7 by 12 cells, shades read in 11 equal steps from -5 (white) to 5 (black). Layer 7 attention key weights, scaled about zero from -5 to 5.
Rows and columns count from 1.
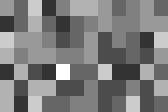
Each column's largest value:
3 3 2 3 3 2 1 2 3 3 3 1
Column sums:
-4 4 -10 5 3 3 -3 3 9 2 5 -4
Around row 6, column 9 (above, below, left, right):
3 1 2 0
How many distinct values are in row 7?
6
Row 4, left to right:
-2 0 -1 -1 0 0 -1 2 2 1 2 -1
